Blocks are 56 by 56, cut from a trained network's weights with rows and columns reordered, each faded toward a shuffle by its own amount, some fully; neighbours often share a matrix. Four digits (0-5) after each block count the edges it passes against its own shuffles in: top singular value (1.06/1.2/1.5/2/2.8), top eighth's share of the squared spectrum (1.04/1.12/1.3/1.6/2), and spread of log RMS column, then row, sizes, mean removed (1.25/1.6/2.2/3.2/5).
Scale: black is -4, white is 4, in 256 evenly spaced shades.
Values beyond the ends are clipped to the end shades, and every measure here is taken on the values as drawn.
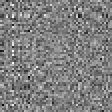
4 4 2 1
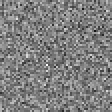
2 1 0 0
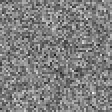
0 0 0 0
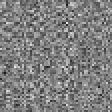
4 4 2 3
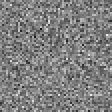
3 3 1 1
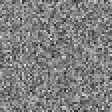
3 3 0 1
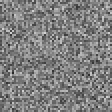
2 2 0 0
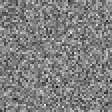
3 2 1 0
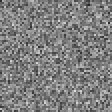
2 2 0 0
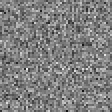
3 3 1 1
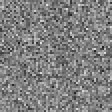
1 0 0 0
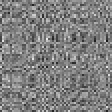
5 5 3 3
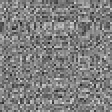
4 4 0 2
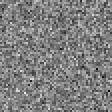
1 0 0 0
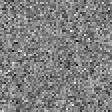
1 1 0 0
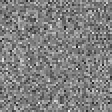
3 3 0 1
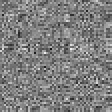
4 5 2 2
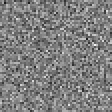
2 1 0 0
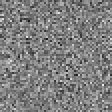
3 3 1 1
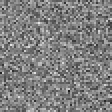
1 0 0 0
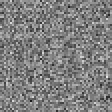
3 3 0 1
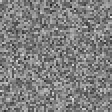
0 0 0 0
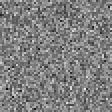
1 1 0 0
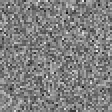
0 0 0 0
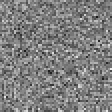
3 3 0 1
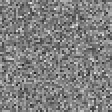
1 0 0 0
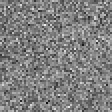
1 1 0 0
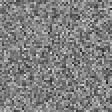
0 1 0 0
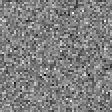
0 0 0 0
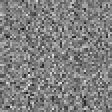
3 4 2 2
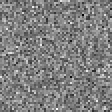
0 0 0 0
